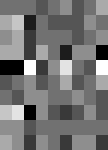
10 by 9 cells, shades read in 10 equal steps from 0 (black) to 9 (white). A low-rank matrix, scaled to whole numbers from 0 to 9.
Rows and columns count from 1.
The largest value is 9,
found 2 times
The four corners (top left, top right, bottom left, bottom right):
4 6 6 2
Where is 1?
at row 2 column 3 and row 4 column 6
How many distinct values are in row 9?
3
